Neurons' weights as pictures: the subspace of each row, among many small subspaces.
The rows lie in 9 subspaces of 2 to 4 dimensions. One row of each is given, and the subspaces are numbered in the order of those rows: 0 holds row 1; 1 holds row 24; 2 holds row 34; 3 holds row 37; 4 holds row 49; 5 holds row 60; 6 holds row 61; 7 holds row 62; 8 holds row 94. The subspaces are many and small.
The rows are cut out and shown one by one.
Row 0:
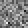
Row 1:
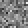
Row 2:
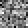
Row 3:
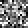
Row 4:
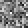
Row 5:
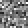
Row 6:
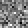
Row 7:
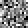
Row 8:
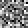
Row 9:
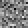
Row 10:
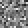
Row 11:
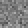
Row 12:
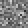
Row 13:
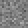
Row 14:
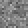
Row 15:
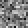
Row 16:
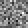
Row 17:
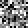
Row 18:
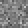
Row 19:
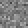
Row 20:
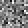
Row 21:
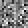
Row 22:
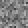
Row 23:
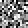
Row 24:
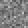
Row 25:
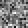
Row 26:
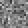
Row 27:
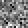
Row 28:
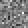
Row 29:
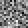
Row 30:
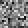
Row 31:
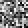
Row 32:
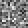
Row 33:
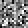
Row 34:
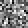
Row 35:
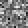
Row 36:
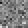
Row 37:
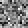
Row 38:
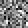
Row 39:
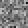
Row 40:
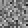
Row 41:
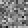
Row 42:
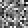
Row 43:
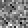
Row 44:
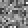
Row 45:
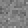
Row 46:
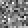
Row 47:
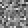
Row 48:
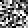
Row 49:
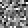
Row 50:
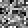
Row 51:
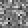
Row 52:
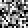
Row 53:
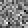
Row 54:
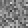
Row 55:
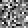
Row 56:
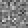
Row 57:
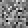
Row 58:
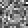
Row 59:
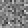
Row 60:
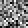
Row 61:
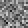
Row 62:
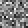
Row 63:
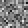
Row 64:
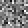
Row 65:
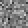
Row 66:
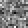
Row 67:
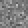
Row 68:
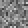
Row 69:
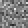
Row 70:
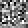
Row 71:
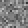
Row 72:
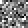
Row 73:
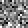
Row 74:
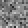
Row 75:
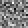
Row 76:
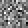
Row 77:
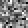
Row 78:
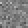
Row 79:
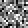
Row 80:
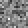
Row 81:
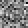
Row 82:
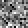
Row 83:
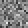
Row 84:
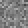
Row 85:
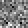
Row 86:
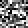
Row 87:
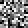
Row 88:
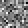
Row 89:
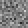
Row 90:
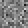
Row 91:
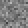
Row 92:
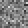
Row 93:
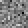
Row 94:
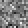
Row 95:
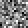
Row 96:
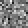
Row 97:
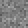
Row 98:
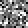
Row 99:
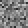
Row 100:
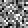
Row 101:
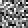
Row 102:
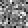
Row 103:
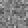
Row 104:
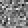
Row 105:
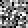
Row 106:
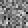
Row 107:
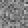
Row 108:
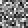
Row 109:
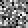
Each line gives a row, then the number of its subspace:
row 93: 1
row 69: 7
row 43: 8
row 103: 3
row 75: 7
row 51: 8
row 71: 0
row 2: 3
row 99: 4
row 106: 5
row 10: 4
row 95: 5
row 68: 6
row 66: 3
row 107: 2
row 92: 2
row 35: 8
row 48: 1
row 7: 1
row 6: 3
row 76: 5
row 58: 2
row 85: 8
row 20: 2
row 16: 5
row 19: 7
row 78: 7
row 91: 5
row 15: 8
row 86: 1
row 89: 1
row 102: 6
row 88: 0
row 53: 6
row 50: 0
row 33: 4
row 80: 8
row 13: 1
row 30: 7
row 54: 5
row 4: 7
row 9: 7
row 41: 7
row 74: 8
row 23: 5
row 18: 3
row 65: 2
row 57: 5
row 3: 3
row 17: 1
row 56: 1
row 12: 1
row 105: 5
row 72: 7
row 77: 5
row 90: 4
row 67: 1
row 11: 3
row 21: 4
